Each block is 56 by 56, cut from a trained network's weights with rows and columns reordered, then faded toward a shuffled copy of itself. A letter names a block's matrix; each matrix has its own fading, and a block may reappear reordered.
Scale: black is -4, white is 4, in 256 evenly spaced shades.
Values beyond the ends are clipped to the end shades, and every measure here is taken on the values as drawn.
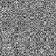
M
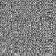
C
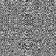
M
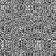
M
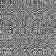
M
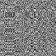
M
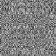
M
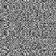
C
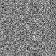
C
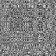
M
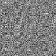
M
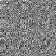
C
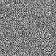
C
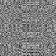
M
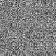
C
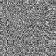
C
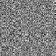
C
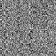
C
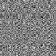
M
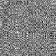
C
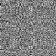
C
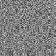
C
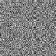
C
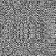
M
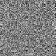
C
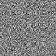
C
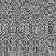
M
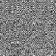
C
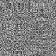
C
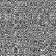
M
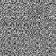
M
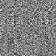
M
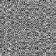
C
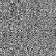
M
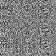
M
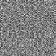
C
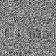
C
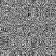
C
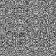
C
